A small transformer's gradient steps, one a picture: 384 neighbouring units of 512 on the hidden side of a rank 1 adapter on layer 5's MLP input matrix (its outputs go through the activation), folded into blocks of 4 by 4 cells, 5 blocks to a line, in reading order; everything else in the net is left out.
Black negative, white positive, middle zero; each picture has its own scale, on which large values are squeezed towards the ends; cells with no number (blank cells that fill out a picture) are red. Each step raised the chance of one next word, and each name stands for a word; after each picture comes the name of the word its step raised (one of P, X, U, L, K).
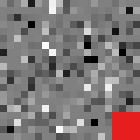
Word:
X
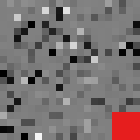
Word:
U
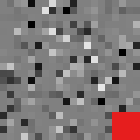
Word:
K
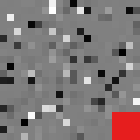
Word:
K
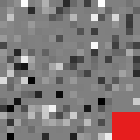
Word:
K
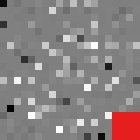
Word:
X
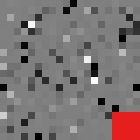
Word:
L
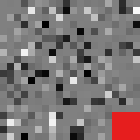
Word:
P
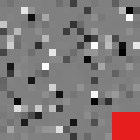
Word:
K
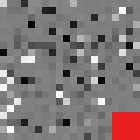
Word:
X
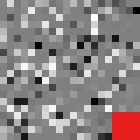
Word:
U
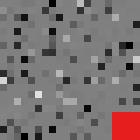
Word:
L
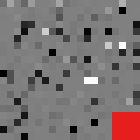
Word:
U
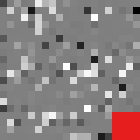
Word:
L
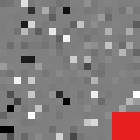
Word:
X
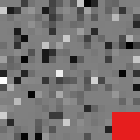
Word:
L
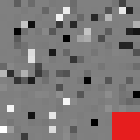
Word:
X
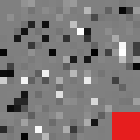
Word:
U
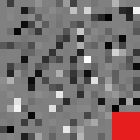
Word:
L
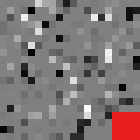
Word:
L
